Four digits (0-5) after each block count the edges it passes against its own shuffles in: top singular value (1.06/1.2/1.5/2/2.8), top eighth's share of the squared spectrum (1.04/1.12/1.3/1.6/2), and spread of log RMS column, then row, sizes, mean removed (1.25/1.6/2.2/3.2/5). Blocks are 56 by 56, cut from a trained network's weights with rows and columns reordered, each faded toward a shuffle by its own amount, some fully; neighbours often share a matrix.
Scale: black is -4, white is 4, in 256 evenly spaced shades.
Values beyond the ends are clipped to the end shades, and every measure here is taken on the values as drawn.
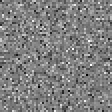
0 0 0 0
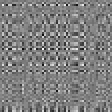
5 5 4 4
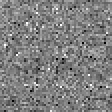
3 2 1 1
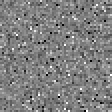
1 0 0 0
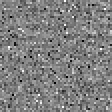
1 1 0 0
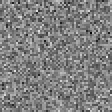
1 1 0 0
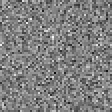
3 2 0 0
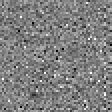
3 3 1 0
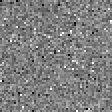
0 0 0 0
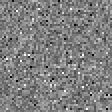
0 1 0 0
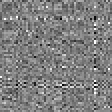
4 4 2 2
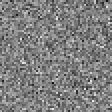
0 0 0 0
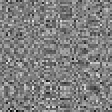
4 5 2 3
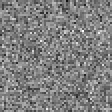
0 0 0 0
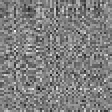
4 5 2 2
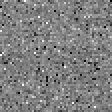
2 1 0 0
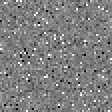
0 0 0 0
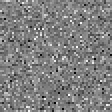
1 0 0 0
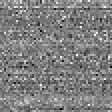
3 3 1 1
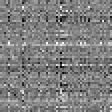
4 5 3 3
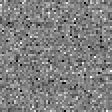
1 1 0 0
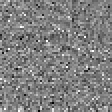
3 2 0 1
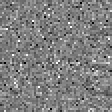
2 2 0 0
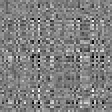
5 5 3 3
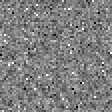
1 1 0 0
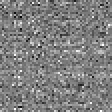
3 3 2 1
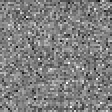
1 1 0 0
